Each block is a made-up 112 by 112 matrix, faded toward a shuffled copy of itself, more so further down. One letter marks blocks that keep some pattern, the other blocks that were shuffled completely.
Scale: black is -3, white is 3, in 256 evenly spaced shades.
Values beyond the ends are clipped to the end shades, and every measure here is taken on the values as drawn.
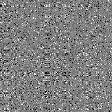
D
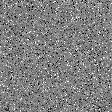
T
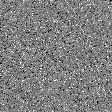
T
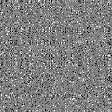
D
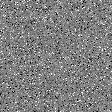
T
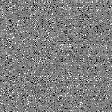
D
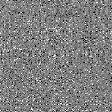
D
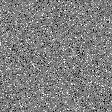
T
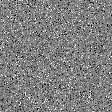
T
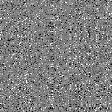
D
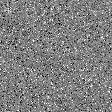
T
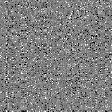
D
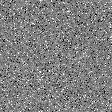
T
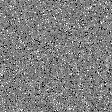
T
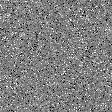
T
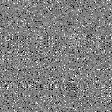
D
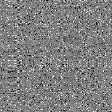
D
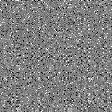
D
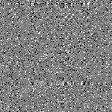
D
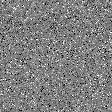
T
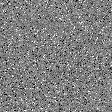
T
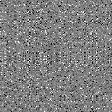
D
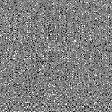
D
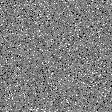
T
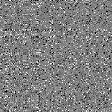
D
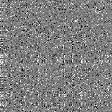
D
